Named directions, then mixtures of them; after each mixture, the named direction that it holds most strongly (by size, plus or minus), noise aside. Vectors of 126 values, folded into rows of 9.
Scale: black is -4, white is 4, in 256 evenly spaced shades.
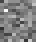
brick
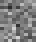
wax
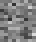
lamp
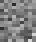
lamp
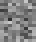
lamp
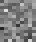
brick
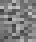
wax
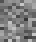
wax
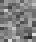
wax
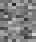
lamp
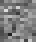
brick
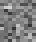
wax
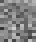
wax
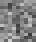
wax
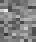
brick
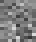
wax
